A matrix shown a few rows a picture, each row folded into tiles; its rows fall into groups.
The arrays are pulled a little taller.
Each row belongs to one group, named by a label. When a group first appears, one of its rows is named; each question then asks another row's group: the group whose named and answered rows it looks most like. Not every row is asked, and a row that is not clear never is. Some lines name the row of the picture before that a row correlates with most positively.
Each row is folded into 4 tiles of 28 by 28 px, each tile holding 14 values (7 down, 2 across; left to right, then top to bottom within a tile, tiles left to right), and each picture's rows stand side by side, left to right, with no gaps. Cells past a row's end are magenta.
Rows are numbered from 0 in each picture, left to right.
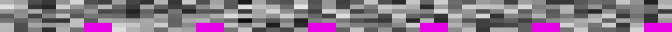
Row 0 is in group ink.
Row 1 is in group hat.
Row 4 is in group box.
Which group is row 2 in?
box
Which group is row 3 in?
box
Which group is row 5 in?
hat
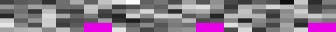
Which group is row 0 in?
hat
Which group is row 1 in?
ink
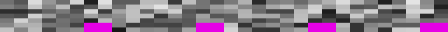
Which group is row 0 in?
hat
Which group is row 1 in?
box
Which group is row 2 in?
ink
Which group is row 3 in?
ink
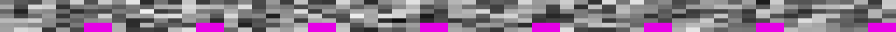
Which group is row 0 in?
hat
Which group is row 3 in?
ink
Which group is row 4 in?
ink
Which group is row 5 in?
ink
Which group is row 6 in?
hat
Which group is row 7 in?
hat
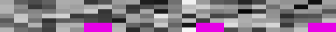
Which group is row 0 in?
ink
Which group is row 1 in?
ink
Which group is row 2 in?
hat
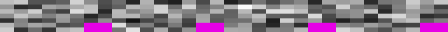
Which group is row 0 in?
ink
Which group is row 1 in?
box
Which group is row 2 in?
box
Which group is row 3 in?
ink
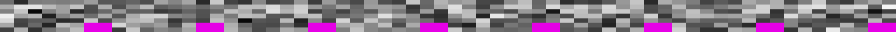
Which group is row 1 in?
hat
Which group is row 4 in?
ink
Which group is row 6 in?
ink
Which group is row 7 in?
box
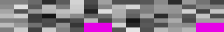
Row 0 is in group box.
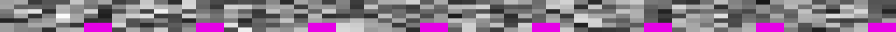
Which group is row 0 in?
ink
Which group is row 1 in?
box
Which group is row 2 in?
box
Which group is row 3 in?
hat
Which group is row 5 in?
ink
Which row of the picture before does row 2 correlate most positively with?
1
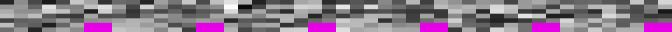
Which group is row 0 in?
box
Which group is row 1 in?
hat
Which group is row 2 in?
ink
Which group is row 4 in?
box
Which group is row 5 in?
hat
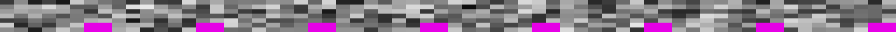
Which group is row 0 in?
box
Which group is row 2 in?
hat
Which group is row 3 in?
box
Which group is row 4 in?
ink
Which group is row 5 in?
ink
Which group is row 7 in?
hat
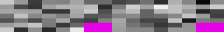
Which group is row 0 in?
ink
